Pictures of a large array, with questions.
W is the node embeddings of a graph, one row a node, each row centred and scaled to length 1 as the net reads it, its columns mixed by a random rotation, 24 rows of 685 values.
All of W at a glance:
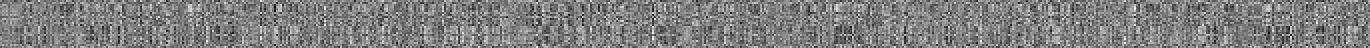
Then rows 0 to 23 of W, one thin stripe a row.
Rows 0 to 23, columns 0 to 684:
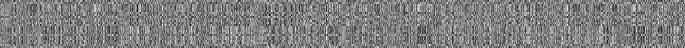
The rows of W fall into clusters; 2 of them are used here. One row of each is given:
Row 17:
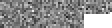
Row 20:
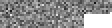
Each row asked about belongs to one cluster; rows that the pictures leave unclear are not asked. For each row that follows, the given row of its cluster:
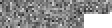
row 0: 20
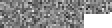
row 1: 17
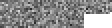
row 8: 17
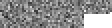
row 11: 17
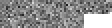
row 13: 20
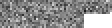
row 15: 20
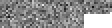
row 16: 20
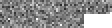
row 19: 20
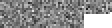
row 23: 17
